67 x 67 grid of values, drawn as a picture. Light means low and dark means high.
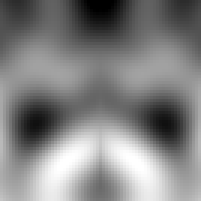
The histogram is bell-shaped. It is mirror symmetric from left to right. The field climbs toward the top. The texture varies smoothly and slowly. The ninth with the highest average is the top middle. No lone cell stands out from its neighbours.
